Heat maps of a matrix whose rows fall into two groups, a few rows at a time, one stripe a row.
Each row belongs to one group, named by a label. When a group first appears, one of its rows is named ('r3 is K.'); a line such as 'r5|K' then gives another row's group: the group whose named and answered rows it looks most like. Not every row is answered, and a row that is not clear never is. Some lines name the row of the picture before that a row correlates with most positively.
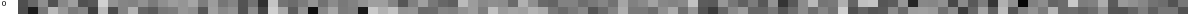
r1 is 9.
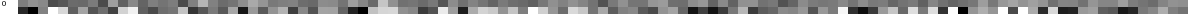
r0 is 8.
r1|9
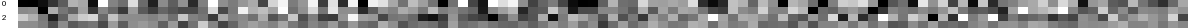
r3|8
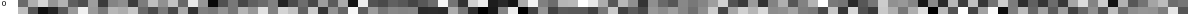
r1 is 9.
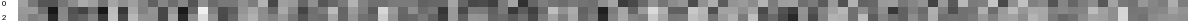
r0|9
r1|8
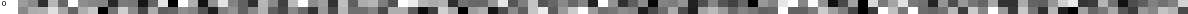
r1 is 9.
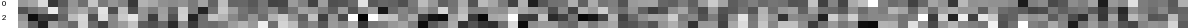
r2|9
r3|9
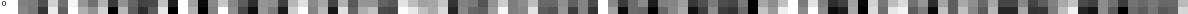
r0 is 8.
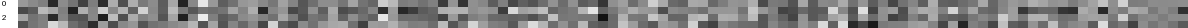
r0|8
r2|8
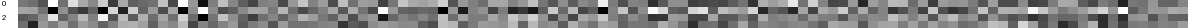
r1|8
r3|9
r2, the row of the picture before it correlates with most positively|1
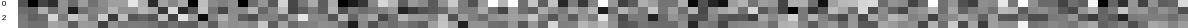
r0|9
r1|8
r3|9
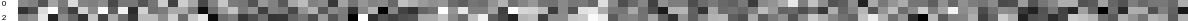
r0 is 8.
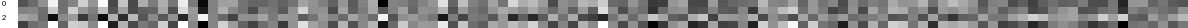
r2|8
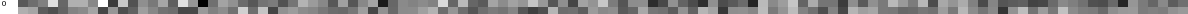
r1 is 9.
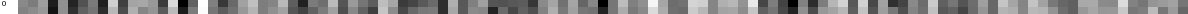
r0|8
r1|8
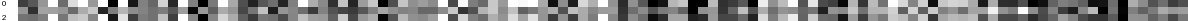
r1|9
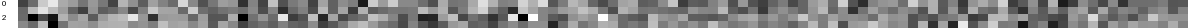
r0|9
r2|9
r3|9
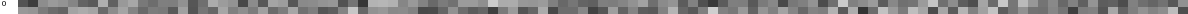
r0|9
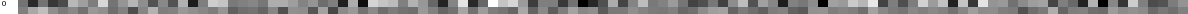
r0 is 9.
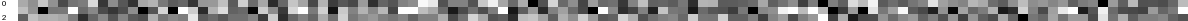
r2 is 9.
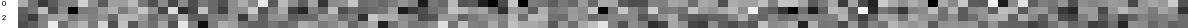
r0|9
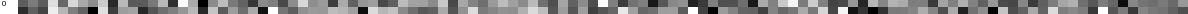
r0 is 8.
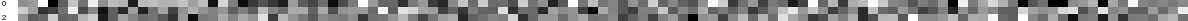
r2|9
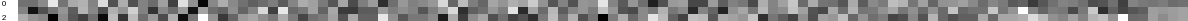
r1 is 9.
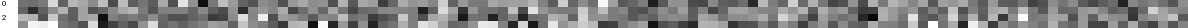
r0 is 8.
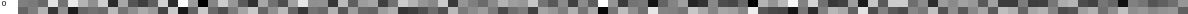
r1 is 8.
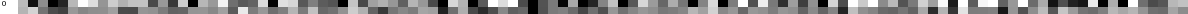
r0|9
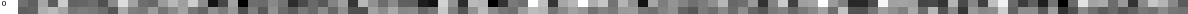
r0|9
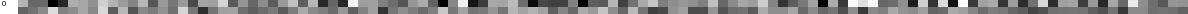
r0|9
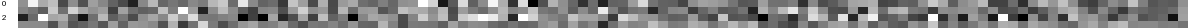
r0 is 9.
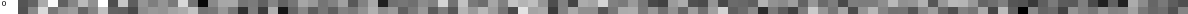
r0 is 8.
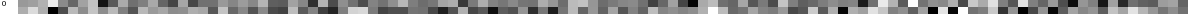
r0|9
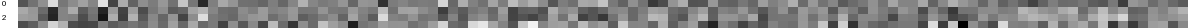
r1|8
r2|8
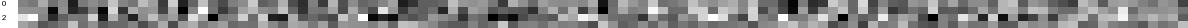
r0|8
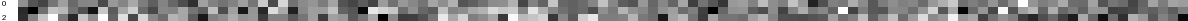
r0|9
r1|9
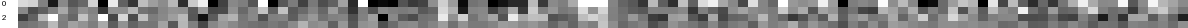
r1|9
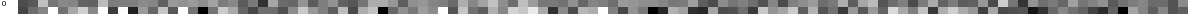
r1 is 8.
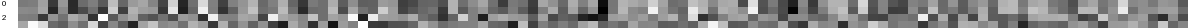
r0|8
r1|8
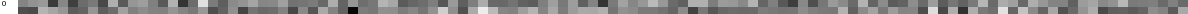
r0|8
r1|9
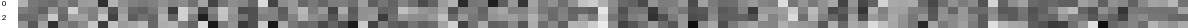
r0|9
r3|9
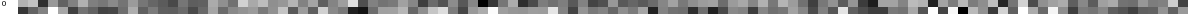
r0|9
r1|9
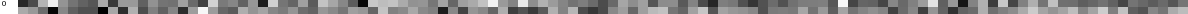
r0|9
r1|8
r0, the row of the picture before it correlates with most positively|1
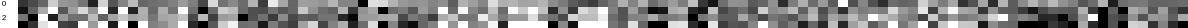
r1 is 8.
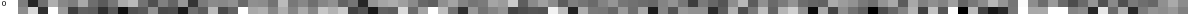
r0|9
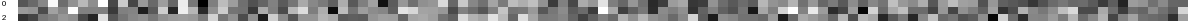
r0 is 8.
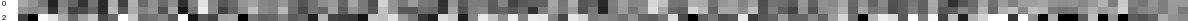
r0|8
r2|9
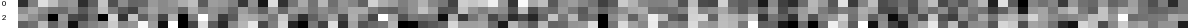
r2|8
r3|8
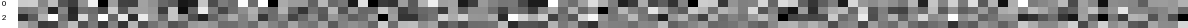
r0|9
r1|8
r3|8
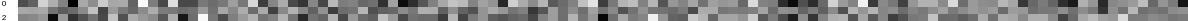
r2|8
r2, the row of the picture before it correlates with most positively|1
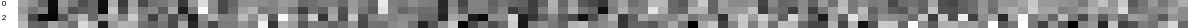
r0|8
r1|8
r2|9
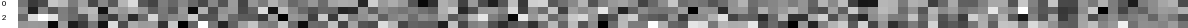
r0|9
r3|8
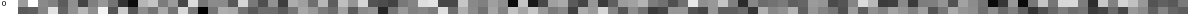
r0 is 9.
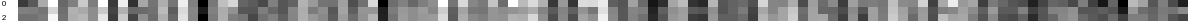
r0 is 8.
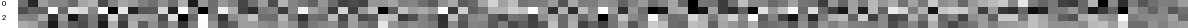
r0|9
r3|8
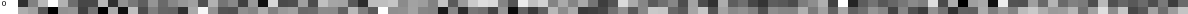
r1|8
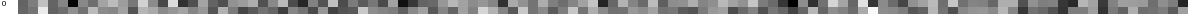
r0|8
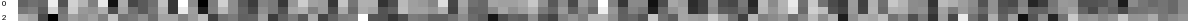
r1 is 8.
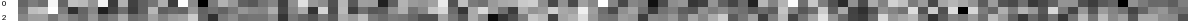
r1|9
